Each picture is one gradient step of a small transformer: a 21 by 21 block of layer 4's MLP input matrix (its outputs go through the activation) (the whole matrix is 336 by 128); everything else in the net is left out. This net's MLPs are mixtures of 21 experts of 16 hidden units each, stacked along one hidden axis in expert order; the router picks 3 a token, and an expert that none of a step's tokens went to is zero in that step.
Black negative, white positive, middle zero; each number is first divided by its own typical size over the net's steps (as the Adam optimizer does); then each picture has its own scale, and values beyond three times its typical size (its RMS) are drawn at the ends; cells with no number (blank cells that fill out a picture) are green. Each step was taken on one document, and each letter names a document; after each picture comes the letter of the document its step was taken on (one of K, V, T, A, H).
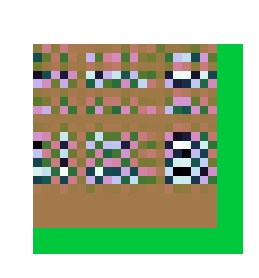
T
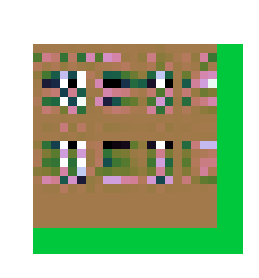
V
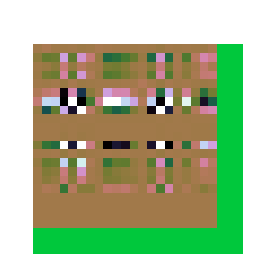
V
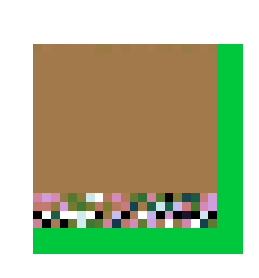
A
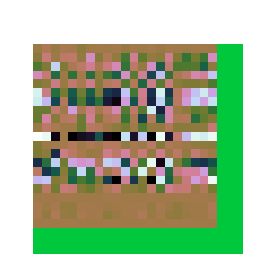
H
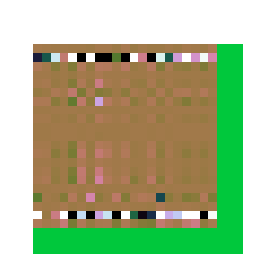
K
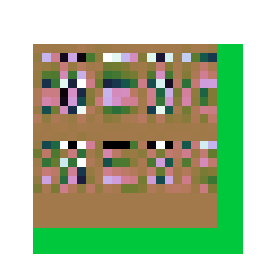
V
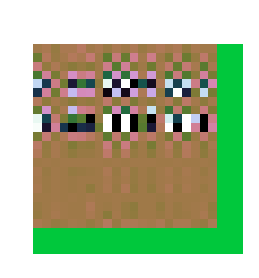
T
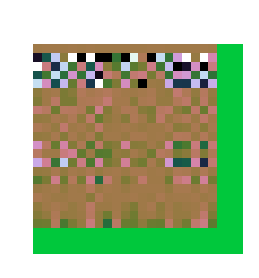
K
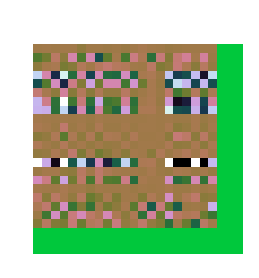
K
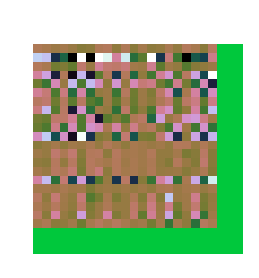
K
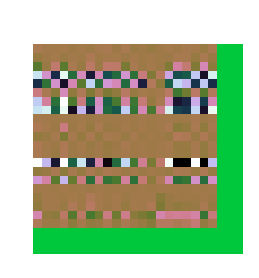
K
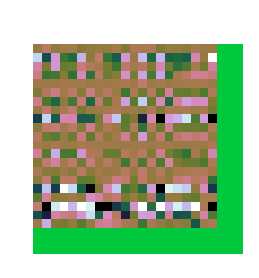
H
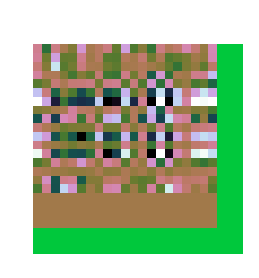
H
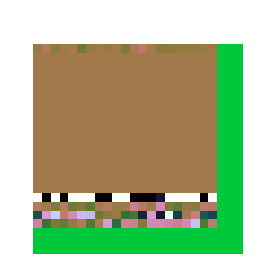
T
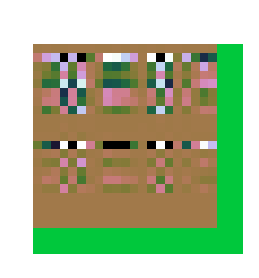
V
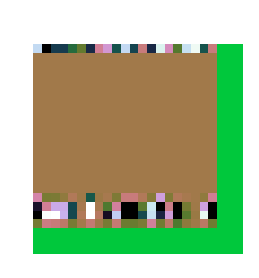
A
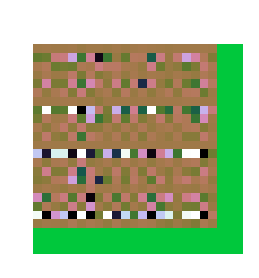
K
